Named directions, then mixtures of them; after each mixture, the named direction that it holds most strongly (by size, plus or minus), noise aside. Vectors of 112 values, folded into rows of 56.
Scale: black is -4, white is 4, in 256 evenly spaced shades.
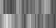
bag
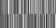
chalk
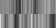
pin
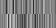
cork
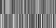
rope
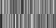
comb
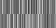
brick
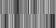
pin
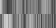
bag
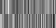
rope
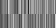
chalk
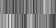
cork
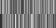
comb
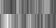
bag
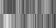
bag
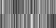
comb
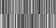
comb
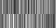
brick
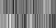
cork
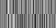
cork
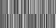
chalk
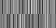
brick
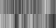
pin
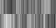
bag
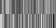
rope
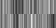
pin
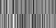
cork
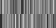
comb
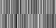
brick
